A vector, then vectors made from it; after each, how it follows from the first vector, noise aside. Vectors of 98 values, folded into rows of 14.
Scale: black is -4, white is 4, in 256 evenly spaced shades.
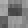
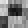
scaled up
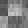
negated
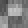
negated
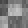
negated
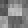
negated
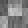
negated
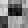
scaled up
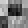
scaled up
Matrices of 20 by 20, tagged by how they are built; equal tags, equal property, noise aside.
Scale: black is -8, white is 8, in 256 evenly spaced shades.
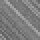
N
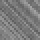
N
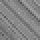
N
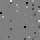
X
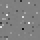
X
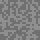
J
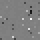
X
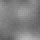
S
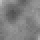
S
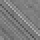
N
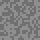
J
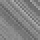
N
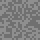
J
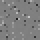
X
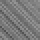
N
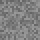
J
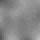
S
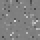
X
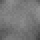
S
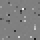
X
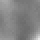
S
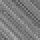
N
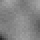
S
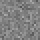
J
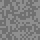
J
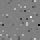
X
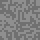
J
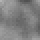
S
